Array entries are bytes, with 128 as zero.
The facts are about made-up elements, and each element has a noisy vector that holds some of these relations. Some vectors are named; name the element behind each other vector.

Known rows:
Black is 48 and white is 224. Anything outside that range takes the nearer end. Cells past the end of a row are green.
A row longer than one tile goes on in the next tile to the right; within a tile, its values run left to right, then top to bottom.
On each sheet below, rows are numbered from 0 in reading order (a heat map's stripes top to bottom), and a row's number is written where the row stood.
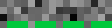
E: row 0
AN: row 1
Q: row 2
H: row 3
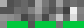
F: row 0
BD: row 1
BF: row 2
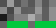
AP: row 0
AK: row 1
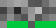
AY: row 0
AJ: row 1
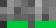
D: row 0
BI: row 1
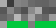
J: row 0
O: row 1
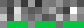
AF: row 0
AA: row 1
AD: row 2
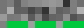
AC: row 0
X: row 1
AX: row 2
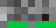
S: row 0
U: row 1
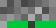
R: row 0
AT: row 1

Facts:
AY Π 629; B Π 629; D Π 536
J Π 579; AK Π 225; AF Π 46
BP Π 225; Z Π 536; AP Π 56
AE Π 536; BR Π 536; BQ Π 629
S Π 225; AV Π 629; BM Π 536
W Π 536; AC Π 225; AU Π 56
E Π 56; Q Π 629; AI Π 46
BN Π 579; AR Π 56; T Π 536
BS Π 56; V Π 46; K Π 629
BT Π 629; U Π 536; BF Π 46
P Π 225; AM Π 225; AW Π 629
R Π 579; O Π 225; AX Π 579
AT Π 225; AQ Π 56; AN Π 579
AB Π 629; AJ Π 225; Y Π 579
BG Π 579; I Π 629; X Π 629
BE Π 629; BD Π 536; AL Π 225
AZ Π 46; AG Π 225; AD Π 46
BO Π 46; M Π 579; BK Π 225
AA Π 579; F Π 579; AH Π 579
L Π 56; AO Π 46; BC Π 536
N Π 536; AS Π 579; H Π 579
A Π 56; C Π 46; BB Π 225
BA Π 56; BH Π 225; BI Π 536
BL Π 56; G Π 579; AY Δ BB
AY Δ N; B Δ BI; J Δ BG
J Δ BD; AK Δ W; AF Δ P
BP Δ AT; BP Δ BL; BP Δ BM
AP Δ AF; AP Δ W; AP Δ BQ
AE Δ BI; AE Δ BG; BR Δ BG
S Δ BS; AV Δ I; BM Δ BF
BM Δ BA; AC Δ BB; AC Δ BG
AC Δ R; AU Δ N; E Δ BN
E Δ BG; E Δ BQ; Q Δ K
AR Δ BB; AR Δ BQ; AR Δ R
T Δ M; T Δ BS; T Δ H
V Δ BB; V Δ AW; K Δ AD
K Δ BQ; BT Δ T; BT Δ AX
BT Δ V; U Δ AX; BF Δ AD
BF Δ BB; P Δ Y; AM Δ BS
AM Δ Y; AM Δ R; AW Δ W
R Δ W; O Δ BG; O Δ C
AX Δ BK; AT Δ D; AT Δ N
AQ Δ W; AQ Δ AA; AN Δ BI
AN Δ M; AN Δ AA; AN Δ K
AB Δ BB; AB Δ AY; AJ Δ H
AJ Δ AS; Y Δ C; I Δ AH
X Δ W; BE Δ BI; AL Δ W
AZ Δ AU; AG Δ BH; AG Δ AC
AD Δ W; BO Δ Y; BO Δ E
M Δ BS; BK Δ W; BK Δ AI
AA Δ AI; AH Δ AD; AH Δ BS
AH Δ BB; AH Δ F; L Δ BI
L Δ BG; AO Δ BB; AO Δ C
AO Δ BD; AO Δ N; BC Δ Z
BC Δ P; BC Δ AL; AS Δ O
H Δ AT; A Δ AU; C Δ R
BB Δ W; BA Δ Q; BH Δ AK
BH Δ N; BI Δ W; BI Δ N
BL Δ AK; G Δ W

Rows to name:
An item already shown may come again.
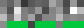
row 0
C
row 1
BP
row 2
AI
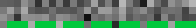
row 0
BK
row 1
Y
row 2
Y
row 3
AQ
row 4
N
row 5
Z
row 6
BT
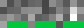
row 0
R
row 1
AM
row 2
AZ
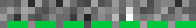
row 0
BK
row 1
BC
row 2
Z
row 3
BL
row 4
AO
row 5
G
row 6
AS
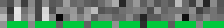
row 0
AF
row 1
BO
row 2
L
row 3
AJ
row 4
AN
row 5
BA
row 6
W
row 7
BN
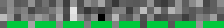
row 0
BB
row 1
R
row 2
BO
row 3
BQ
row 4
P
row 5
BS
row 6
T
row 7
AH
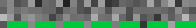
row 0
BB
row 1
M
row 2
BN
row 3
BG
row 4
P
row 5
BM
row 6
J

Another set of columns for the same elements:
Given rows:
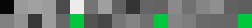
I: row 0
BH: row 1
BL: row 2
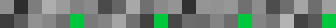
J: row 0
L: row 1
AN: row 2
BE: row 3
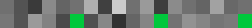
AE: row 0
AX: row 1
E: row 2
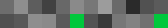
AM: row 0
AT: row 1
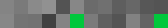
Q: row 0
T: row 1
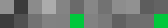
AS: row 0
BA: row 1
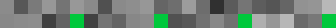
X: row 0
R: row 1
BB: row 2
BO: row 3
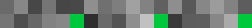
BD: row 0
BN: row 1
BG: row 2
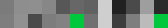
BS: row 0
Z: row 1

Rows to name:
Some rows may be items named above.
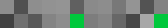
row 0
R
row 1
BQ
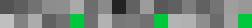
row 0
AO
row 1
BC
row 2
AF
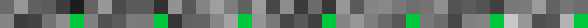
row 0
D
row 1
N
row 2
BG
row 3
U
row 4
AQ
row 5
W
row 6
AI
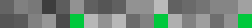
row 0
S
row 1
BO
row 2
C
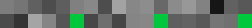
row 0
AJ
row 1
M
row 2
BK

